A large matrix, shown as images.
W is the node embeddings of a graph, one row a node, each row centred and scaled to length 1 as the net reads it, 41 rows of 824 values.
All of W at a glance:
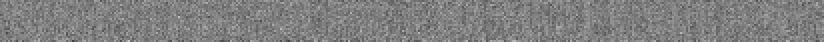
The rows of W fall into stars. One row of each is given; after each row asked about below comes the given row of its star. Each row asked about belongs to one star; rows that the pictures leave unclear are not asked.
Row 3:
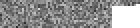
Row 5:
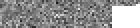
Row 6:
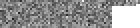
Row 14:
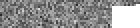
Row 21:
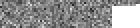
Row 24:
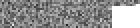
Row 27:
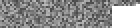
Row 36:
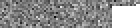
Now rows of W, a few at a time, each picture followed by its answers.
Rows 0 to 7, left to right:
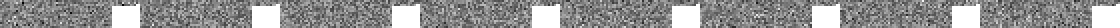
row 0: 5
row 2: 21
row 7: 24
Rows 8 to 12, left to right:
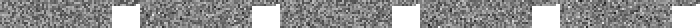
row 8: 24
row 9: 14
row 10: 5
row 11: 6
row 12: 24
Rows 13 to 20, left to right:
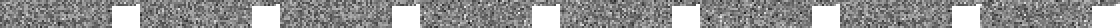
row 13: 36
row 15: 36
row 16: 3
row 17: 24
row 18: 27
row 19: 36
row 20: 3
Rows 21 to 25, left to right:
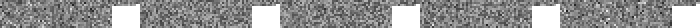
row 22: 14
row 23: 3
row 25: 27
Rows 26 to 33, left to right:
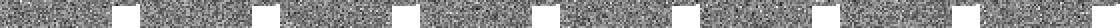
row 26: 21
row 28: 21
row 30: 21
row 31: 36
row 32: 27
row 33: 27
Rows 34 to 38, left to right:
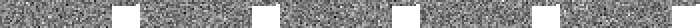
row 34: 24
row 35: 27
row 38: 3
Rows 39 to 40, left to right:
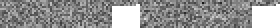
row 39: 6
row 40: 36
